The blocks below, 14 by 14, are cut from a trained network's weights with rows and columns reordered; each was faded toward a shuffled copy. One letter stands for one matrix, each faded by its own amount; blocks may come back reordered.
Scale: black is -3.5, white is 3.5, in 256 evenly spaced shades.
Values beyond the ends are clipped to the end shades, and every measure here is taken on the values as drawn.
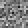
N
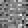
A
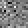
A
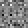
A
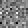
A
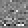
A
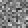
N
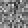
N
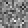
N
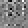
A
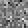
N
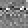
A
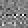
A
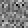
N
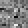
A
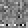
A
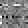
A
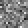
N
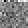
A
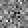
N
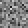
N
